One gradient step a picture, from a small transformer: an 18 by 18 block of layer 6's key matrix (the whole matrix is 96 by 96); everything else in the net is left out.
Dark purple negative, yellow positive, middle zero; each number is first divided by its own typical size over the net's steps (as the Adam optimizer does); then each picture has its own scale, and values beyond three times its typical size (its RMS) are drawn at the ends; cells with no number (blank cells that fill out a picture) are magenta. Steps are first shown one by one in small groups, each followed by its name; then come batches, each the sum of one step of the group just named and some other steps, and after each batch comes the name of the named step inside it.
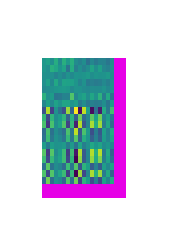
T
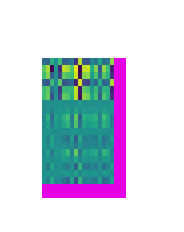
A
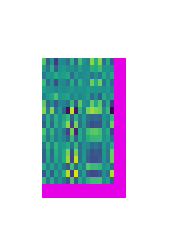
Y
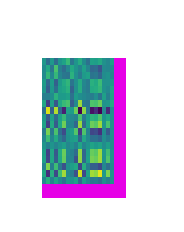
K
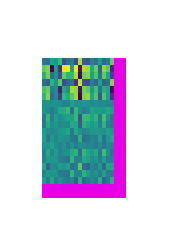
A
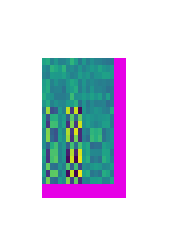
T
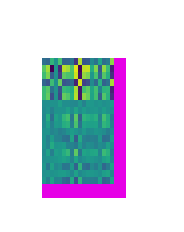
A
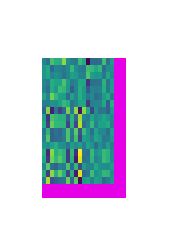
T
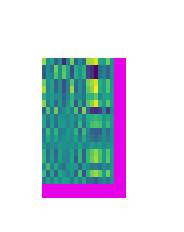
K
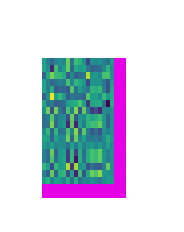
K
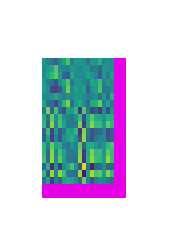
K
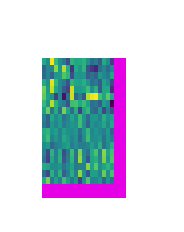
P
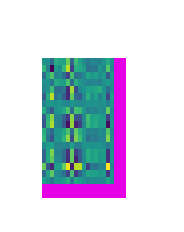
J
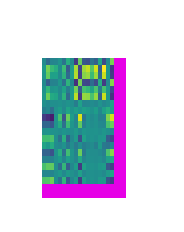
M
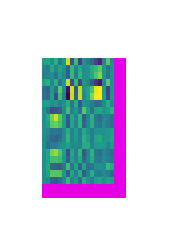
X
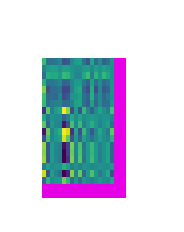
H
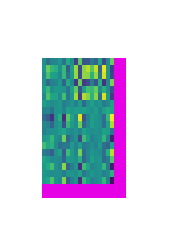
M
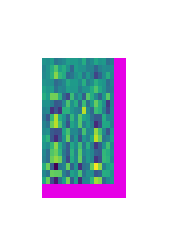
P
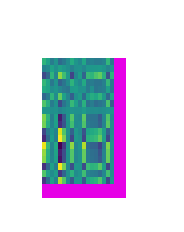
H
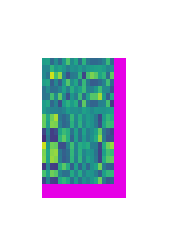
X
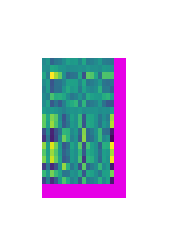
H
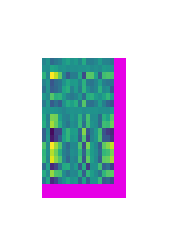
H
